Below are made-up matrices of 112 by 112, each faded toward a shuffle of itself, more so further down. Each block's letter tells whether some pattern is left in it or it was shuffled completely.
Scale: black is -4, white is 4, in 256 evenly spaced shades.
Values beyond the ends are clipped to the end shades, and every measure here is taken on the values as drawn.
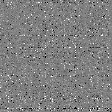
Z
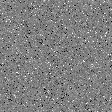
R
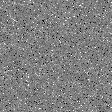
R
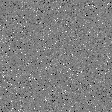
R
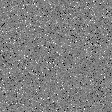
R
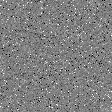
R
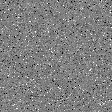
R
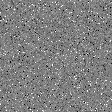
R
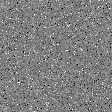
R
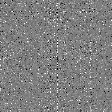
Z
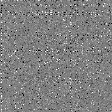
Z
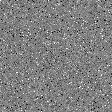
R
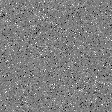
R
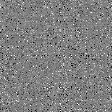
Z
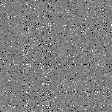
Z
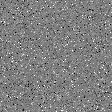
R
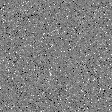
R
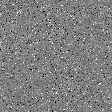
R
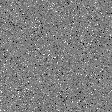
R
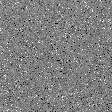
R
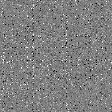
Z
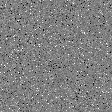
R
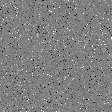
R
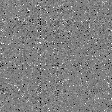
Z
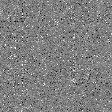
Z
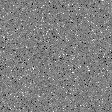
R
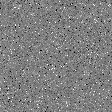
R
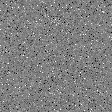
R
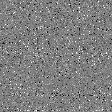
Z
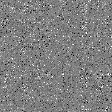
Z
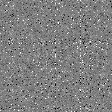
Z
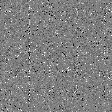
Z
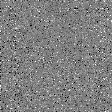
Z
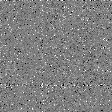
Z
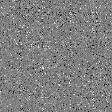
Z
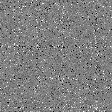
Z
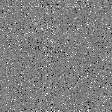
Z
